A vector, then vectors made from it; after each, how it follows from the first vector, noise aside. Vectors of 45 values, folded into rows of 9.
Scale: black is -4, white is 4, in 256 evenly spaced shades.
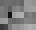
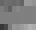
partly zeroed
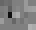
partly zeroed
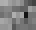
reversed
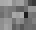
reversed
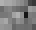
reversed
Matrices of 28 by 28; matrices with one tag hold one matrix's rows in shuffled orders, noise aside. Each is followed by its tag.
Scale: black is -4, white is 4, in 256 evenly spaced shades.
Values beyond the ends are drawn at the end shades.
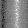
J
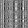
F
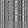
F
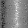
J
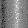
J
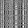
F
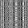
F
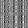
F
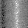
J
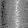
J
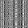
F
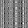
F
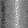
J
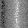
J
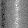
J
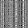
F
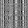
F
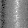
J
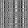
F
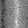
J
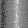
J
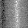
J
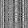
F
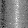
J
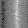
J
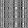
F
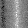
J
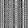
F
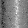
J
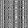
F
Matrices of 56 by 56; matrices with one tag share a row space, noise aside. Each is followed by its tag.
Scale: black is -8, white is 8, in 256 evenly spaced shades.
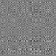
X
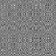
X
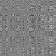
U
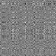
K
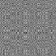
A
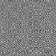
X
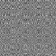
A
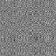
X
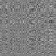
U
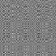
A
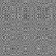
A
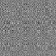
A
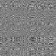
U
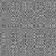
K
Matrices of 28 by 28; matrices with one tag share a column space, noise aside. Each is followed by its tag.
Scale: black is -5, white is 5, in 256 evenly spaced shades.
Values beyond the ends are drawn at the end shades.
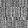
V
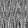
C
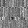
V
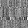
V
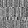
V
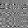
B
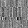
V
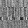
V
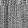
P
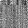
P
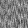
C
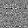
B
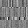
V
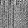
P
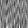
C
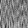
C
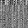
P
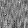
C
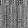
P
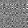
B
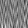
C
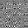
B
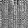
P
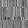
V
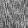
C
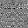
B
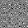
B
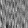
C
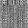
P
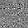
B
